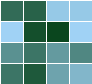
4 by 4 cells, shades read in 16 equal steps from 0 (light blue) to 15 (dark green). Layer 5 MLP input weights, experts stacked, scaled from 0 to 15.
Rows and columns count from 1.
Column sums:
28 49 27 12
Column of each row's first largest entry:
2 3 2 2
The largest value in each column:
11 14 15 8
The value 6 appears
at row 3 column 3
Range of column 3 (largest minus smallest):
14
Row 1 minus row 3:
4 2 -5 -7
